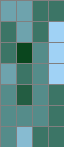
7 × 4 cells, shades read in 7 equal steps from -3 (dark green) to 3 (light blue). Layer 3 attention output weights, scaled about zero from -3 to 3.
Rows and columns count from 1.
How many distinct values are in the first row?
2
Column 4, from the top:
-1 3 3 3 -1 -1 -1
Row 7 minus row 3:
1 5 -1 -4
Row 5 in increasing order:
-2 -1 0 0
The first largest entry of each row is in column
1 4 4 4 1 1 2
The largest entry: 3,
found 3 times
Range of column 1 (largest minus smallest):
2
